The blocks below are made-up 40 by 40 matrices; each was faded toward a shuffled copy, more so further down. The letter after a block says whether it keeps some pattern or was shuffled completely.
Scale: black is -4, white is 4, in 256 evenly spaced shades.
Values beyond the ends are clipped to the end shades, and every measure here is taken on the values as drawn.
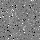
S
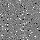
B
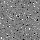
S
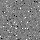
S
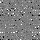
B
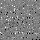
B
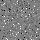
S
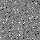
S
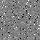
B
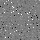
S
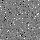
S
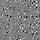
B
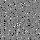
B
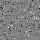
S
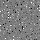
S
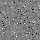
S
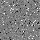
S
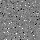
S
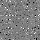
B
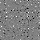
B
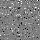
B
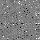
B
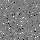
S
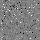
S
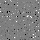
B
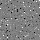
S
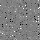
B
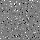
B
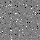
B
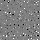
B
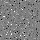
S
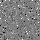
S
